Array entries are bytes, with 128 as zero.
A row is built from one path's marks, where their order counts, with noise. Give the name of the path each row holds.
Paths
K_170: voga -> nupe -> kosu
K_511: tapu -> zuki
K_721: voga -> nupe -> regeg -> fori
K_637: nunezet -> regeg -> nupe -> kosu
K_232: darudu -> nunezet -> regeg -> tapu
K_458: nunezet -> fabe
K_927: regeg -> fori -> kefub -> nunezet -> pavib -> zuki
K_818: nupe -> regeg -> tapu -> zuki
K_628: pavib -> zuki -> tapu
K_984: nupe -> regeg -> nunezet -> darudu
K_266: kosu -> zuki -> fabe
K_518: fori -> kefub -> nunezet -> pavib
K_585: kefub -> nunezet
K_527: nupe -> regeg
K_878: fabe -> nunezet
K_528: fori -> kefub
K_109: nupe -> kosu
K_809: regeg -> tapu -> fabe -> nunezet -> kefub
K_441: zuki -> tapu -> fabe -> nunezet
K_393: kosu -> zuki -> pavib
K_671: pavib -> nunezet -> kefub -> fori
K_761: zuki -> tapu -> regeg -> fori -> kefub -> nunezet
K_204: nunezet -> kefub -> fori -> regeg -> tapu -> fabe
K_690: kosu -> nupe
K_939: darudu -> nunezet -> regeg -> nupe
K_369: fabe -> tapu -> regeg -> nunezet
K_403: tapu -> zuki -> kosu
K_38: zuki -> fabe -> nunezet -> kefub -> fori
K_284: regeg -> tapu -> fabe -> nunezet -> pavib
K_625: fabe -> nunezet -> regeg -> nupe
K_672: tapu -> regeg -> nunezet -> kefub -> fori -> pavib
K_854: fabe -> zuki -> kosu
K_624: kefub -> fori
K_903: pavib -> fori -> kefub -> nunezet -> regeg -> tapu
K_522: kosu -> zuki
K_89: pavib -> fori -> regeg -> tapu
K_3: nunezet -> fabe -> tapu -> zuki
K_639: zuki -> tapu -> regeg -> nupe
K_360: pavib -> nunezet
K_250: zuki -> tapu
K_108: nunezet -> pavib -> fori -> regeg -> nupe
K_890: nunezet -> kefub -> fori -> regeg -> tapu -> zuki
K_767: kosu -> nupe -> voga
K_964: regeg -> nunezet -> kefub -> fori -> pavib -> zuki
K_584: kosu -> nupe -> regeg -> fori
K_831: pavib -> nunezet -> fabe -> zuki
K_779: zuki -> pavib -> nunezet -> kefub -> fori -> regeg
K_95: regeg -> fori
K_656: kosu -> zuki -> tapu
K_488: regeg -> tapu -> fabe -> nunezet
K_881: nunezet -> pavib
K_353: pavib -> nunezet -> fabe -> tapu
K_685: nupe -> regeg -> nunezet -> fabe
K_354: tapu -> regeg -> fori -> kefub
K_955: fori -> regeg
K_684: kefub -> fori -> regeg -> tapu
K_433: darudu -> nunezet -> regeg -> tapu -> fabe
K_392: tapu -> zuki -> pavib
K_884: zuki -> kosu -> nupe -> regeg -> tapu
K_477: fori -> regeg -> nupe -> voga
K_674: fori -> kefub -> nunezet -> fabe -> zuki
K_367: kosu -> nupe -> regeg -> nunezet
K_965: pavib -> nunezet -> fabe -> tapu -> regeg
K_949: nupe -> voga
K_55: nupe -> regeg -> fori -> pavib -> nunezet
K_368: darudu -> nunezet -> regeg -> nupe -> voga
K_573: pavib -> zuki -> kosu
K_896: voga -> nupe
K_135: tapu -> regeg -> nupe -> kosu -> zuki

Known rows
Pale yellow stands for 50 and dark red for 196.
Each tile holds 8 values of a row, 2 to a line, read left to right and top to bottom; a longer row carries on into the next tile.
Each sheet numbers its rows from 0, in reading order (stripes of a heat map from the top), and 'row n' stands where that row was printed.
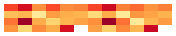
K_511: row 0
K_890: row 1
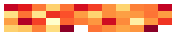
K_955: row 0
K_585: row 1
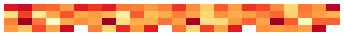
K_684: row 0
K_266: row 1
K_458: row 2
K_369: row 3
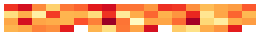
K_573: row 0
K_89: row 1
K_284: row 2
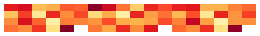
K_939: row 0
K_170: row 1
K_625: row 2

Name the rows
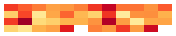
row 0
K_392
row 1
K_884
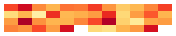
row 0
K_135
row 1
K_881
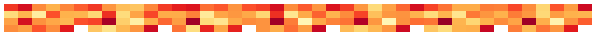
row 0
K_403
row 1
K_518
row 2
K_204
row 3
K_903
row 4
K_360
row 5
K_927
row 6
K_488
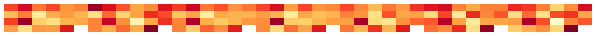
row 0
K_628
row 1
K_354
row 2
K_656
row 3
K_3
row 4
K_685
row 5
K_639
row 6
K_779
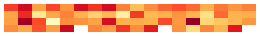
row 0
K_232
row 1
K_854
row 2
K_831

